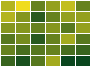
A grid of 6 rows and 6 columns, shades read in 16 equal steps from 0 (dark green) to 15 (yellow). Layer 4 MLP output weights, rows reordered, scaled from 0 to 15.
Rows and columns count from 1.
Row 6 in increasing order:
0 0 1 3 5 10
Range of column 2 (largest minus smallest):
14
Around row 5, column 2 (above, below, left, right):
7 1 6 5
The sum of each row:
59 45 44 35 28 19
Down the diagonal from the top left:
11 8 6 6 4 0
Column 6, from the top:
6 9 9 5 3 0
